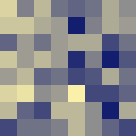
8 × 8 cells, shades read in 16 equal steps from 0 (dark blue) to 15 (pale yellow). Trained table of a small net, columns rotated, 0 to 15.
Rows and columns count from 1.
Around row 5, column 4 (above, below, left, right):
9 9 5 3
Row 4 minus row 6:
-1 -5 3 0 -14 4 -3 -1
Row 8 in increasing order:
3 3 5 6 6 7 8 11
